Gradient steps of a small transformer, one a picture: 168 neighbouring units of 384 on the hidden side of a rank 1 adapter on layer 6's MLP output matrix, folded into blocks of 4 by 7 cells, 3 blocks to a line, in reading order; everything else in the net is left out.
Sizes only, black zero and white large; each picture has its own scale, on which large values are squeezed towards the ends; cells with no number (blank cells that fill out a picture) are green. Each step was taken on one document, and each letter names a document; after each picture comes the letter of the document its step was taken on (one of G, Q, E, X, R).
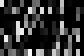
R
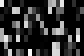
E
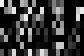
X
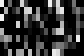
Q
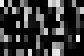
Q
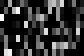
Q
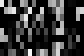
X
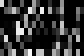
R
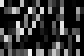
R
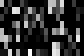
E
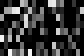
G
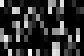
E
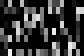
E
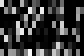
R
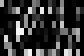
R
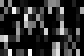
E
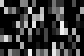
X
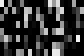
Q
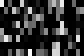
E
